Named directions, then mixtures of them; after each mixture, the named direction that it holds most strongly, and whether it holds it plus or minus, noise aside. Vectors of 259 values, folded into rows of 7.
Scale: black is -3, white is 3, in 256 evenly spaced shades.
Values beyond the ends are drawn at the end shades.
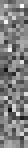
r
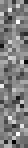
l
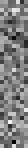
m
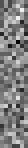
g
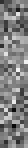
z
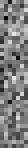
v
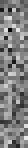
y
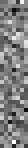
m, minus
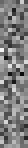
y, minus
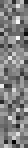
l, plus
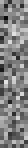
v, plus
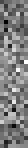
z, plus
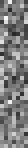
v, minus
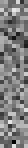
m, plus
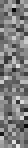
m, minus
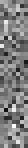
z, minus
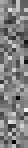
m, plus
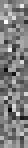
r, plus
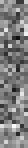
z, minus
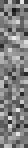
m, minus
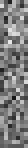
v, plus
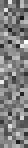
v, minus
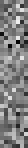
g, plus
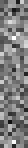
m, minus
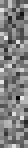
g, minus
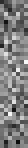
z, plus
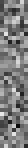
m, minus
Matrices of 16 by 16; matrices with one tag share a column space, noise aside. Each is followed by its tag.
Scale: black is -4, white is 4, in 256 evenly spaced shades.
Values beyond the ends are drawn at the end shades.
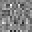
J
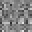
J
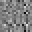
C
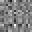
C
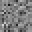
C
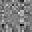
C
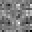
J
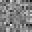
C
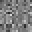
C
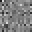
C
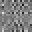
C
